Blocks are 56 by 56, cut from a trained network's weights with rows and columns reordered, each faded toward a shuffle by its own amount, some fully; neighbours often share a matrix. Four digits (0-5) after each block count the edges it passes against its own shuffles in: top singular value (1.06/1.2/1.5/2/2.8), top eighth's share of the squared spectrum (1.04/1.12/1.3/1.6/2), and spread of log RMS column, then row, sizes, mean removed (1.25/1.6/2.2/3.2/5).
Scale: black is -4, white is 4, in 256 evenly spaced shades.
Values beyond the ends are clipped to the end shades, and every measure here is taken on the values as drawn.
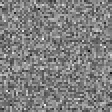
1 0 0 0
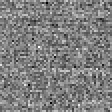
2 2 0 0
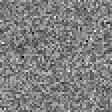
0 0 0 0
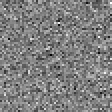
2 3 1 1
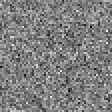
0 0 0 0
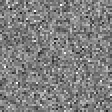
0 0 0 0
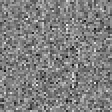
2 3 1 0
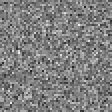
1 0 0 0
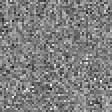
0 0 0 1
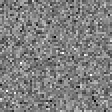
0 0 0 0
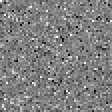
0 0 0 0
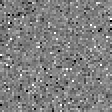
0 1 0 0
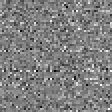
3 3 0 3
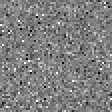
0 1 0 0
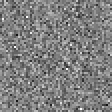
0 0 0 0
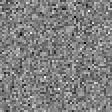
0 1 0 0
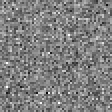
1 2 0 1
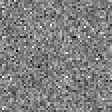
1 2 0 0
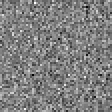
1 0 0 0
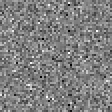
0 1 0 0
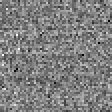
1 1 0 0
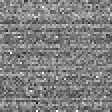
3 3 0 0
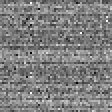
4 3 1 1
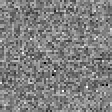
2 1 0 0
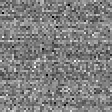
3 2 0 0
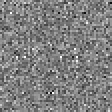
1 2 0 1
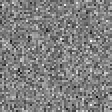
1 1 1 0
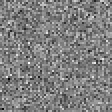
1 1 0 0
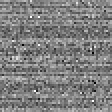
4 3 1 0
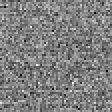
1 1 0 0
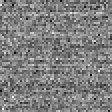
3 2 0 0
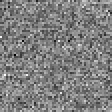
1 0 0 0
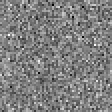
1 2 0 1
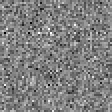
2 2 0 1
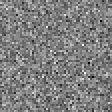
1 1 0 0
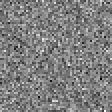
0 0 0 0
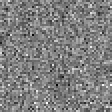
2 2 0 1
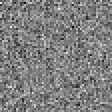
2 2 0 1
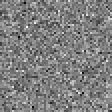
0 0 0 1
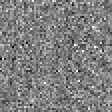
1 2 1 1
